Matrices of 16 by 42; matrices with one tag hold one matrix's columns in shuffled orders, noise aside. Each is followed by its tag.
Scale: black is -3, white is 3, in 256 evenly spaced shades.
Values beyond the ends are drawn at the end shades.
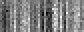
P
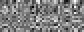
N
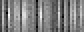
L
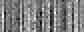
P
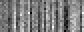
P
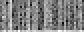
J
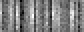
L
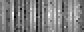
L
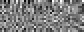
N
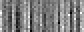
P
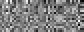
N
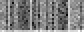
J
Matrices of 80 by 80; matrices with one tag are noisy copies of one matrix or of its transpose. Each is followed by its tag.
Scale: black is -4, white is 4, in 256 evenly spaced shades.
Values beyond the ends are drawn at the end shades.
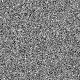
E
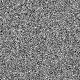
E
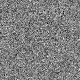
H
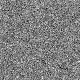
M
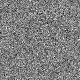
H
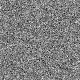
M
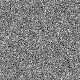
M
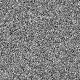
E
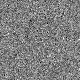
H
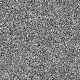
E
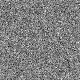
M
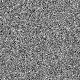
E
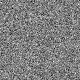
E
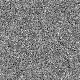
M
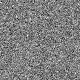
E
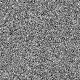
E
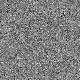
H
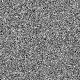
E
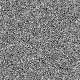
M
